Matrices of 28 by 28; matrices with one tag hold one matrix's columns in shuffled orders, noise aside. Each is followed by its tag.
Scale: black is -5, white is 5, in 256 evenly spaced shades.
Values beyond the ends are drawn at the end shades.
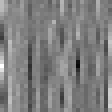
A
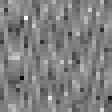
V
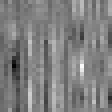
A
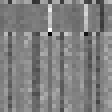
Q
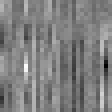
A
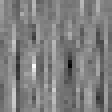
A
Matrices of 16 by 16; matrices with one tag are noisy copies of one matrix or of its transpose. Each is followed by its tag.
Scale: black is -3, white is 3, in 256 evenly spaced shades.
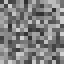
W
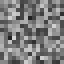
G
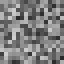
G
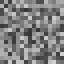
W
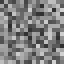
W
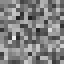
G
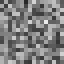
W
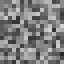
G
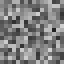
G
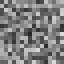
W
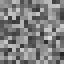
G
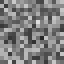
W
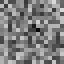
W
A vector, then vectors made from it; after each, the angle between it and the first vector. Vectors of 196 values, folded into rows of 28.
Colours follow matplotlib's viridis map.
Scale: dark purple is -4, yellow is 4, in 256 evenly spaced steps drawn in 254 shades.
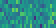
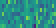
partly aligned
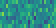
partly aligned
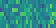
nearly parallel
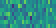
orthogonal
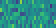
nearly opposite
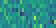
nearly opposite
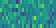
nearly opposite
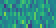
partly opposed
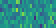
nearly parallel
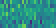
orthogonal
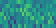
partly aligned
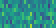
partly aligned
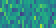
nearly opposite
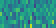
partly aligned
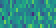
orthogonal
